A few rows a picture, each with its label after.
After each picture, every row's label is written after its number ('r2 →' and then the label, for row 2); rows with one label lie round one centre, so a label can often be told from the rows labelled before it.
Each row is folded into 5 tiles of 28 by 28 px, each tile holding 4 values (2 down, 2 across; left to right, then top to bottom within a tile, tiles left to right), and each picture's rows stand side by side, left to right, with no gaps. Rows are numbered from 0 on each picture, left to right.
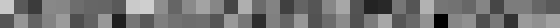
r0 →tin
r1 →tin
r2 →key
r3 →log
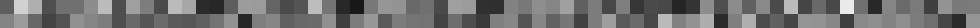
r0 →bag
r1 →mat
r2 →mat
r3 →mat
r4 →log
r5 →log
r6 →tin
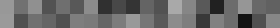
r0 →log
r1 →mat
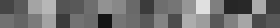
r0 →mat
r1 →key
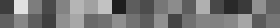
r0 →bag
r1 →key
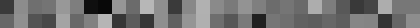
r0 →key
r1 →tin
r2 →mat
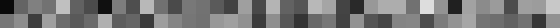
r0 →key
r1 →tin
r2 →mat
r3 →tin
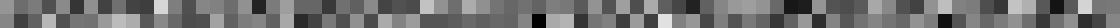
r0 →log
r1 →bag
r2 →log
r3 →tin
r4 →log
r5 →key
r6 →mat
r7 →mat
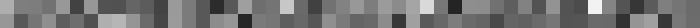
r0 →log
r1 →mat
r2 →tin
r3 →tin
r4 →mat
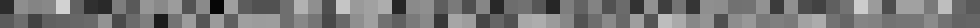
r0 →key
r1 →log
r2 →bag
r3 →log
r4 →log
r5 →log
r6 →bag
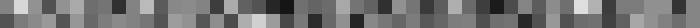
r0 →bag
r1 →log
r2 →key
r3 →mat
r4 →bag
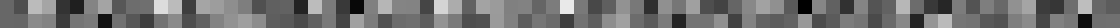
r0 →mat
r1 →bag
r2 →mat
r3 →bag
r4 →tin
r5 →key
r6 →key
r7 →mat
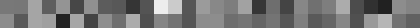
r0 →log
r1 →bag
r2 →key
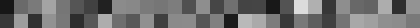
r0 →key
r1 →log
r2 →bag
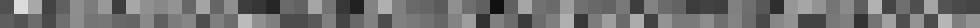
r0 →bag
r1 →log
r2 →mat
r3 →mat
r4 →log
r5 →mat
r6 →log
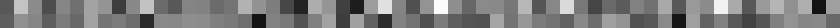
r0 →bag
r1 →tin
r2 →mat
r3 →bag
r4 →tin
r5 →bag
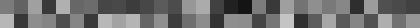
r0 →log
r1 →key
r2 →log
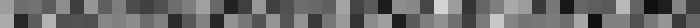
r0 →log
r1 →key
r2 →key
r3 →bag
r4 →key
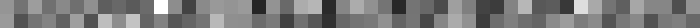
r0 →log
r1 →bag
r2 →bag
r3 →mat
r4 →bag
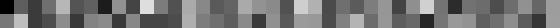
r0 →key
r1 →tin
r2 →bag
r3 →tin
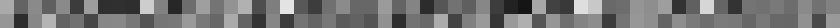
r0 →log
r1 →tin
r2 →tin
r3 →key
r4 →bag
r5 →tin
